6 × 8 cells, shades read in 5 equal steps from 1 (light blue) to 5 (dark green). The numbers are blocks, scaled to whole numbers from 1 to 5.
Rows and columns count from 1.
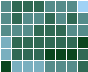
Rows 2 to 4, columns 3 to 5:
3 3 4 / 3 4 4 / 4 4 4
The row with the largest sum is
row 5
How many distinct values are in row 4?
3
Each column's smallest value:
2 2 2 2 3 3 3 1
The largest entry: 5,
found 5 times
